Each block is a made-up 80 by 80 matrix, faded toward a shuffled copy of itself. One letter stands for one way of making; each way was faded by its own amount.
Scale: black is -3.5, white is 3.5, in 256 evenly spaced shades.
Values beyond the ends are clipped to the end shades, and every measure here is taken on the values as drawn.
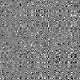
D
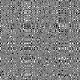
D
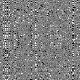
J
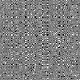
D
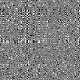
J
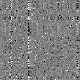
J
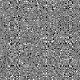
J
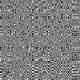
D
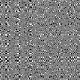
D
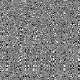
J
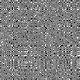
D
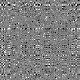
D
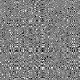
D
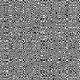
D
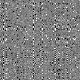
J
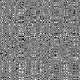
D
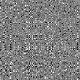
J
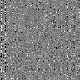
J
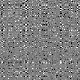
D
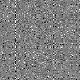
J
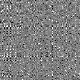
J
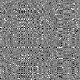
D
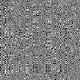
J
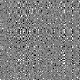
D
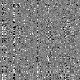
J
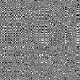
D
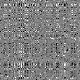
D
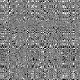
D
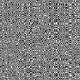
D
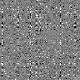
J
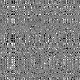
D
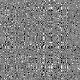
J
